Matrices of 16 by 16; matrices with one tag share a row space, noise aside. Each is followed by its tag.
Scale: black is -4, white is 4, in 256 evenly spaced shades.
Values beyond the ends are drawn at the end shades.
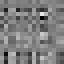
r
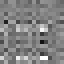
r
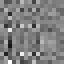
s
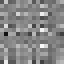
r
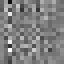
s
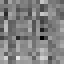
r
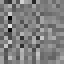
s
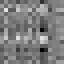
r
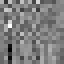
s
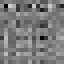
r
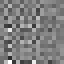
s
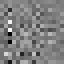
s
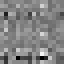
r
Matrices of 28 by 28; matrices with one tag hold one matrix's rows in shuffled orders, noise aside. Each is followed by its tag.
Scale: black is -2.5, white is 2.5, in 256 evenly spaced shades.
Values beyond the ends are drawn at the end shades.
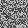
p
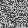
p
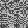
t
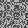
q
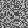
q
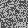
p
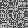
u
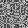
q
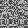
u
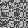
t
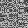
u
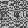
t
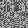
q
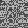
u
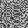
q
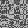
t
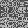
u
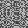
q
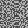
q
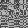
t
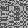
t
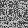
u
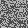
p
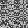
t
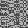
t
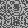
q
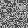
p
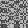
t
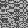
t
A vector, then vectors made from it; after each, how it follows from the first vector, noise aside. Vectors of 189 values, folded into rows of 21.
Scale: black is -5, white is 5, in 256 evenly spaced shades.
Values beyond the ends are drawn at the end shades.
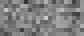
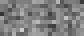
wrapped around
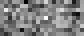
scaled up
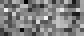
scaled up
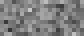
wrapped around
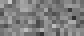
wrapped around
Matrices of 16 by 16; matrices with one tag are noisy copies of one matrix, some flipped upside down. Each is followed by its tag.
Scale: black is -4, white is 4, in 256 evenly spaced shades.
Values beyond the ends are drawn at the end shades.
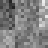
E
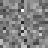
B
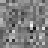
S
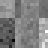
E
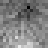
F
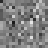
S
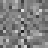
B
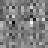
S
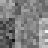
E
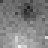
F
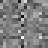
B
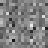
S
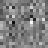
S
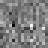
S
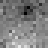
F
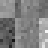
E
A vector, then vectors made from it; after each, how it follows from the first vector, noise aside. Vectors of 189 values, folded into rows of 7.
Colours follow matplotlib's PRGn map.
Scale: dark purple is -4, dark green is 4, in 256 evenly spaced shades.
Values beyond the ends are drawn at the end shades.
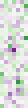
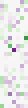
partly zeroed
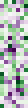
scaled up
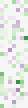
partly zeroed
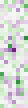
copied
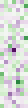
copied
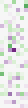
partly zeroed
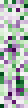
scaled up
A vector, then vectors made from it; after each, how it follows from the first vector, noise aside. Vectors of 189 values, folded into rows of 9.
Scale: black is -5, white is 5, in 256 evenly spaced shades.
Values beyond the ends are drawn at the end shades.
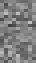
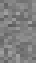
shrunk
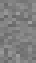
shrunk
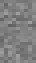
shrunk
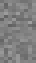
shrunk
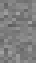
shrunk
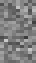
reversed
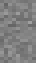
shrunk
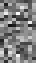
scaled up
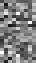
scaled up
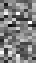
scaled up
